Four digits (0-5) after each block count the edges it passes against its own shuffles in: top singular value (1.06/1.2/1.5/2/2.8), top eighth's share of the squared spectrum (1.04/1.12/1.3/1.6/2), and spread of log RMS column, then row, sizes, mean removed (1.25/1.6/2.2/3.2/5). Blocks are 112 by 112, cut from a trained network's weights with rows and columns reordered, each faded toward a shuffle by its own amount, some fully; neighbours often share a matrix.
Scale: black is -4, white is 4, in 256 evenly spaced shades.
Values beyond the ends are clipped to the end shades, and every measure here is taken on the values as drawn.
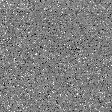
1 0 0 0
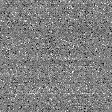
2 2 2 1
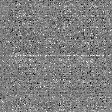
3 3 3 2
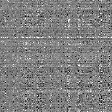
4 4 4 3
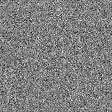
1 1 0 0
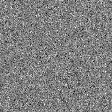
2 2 1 0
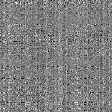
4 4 1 4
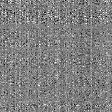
3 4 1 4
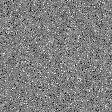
0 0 0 0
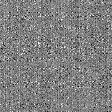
3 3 0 3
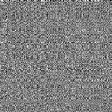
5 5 2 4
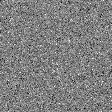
0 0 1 0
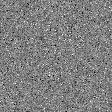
0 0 0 0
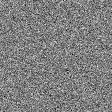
0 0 0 0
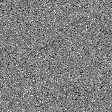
0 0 0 0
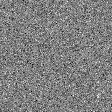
0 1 0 0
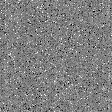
1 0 0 0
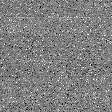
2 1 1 0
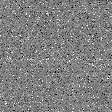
2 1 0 0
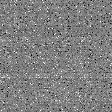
2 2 1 0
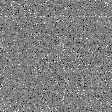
1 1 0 0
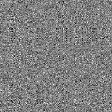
3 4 3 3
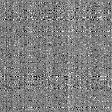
4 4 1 4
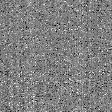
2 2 0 2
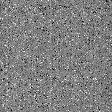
2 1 0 1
